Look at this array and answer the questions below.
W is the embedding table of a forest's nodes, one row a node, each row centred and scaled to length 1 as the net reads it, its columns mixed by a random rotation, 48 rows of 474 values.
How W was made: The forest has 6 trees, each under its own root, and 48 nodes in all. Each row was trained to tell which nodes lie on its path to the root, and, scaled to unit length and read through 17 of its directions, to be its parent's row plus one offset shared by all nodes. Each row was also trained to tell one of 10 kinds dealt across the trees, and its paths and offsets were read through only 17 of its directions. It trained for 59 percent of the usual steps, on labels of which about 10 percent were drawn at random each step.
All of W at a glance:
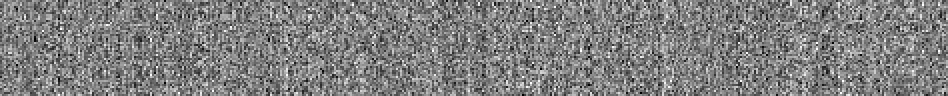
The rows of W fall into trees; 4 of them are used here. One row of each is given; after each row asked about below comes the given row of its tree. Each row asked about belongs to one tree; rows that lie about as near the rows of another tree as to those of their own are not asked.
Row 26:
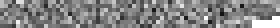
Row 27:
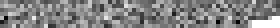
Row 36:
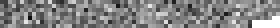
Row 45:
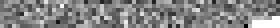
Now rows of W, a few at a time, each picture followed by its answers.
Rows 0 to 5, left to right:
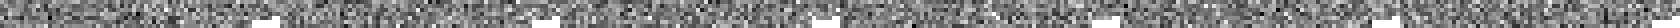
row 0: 27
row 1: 26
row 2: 26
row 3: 36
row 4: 36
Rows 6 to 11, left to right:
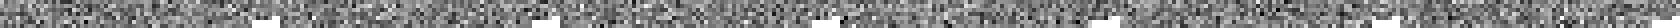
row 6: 26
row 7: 36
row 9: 27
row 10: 26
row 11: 45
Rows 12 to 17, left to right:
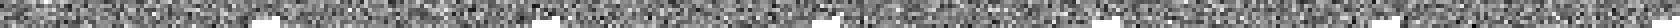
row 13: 27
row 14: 45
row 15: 27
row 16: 45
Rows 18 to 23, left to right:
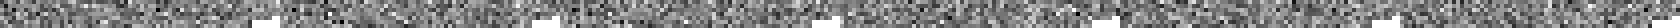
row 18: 36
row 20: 36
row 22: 36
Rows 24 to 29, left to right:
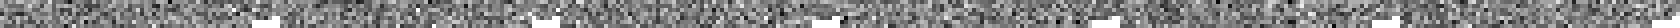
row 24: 26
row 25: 26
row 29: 36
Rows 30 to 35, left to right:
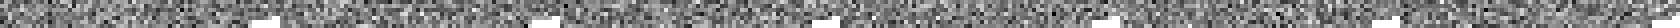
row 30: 45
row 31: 45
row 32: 27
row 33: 36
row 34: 36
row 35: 36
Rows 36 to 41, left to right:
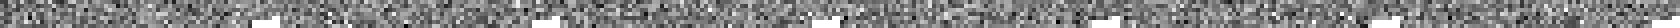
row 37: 36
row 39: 27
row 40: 27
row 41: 27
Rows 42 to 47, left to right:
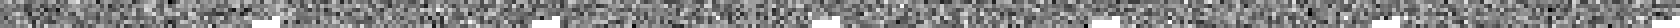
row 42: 36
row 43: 27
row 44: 36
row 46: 27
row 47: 26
